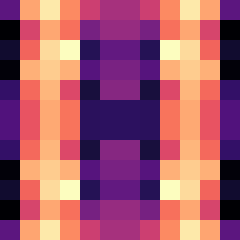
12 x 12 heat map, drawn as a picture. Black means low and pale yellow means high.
Stripes: upright, repeating 2 times. Mirror symmetry: left to right and top to bottom. Slope: none. Grain: streaks running down.
